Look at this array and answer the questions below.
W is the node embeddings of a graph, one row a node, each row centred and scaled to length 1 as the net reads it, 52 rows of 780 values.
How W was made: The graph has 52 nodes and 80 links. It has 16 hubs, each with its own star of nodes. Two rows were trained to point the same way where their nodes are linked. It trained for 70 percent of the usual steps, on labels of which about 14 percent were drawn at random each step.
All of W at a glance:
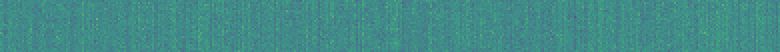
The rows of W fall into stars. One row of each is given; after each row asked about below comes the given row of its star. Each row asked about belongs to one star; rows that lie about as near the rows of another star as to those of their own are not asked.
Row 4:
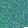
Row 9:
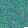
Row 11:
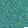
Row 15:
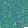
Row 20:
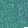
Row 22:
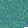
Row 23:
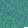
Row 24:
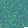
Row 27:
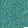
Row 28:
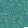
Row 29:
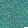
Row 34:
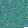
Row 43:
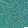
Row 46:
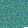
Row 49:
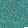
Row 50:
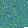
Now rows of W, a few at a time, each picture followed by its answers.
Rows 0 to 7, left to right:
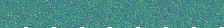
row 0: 24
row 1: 34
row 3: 50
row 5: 43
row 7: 27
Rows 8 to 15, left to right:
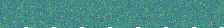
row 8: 9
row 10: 50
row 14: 49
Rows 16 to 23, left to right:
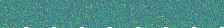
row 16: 4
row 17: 9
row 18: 49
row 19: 49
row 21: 46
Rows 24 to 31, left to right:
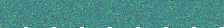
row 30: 43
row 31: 11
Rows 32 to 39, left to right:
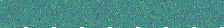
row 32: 22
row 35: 4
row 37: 11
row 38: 11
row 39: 24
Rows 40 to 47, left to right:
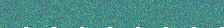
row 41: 4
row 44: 29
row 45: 34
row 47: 20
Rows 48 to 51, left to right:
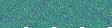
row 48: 29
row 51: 23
